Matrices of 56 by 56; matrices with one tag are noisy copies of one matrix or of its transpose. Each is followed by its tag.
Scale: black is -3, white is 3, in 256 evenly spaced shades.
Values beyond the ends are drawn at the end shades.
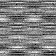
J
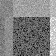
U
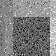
U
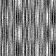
J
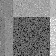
U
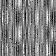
J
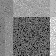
U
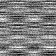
J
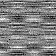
J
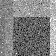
U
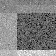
U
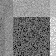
U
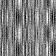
J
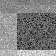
U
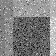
U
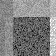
U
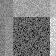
U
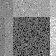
U
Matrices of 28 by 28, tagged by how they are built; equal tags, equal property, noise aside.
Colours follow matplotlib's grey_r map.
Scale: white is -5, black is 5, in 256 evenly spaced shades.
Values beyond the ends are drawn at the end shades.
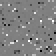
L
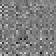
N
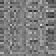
N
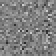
N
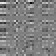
N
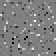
L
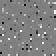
L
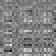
N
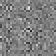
N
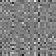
N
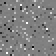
L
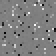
L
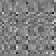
N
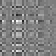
N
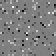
L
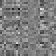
N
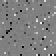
L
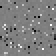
L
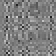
N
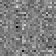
N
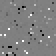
L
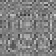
N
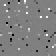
L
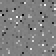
L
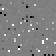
L
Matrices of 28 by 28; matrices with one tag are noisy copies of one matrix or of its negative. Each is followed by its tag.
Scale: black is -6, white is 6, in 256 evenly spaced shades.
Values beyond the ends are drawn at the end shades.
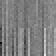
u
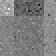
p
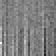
u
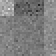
p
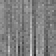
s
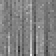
s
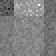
p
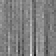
s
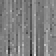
s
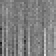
u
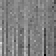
u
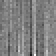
s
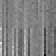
u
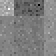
p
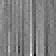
s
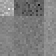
p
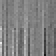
u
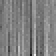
s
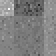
p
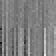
u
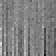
u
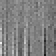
u
